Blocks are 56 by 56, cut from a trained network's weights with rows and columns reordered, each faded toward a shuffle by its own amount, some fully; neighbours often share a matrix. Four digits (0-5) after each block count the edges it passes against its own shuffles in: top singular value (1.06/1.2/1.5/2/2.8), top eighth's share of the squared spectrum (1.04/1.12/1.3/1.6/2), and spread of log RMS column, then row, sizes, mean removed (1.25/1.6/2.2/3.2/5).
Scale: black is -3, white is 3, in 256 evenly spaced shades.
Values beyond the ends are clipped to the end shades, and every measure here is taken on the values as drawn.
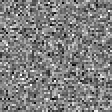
2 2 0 0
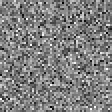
0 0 0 0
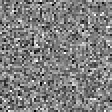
2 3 1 0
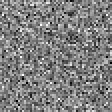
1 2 0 0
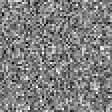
3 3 1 0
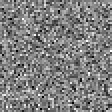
1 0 0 0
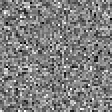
3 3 1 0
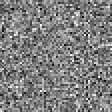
2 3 2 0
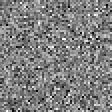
2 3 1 2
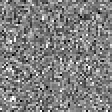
2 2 1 0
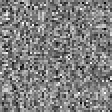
3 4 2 1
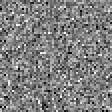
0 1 0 0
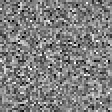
2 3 1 1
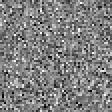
1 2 0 0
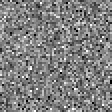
0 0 0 0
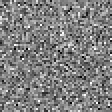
0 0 0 0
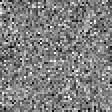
0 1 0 0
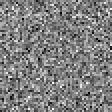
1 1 0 0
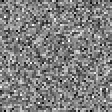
0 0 0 0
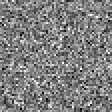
0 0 0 0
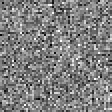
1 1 0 0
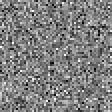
0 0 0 0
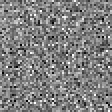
2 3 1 2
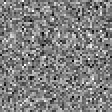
3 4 2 0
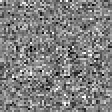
2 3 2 2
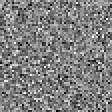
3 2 0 1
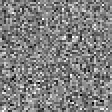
3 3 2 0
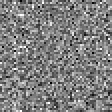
2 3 1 0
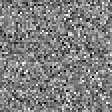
1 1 0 0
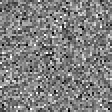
1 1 0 0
